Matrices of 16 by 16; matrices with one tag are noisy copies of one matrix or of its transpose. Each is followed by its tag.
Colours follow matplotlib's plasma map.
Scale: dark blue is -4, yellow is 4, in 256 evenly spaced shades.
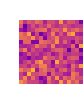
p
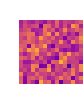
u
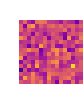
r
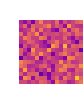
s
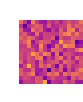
p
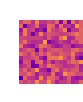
r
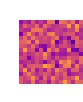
s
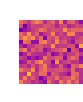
p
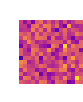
s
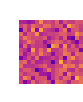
s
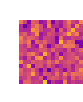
p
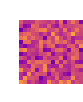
p
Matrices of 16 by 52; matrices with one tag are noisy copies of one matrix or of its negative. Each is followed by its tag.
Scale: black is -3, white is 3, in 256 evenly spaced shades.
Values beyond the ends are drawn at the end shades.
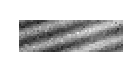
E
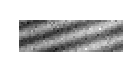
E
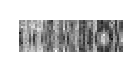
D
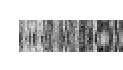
D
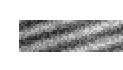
E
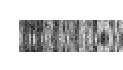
D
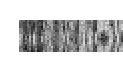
D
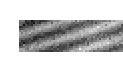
E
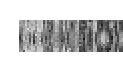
D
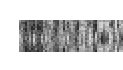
D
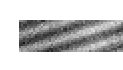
E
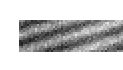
E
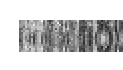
D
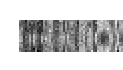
D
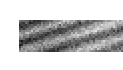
E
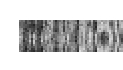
D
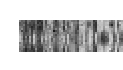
D
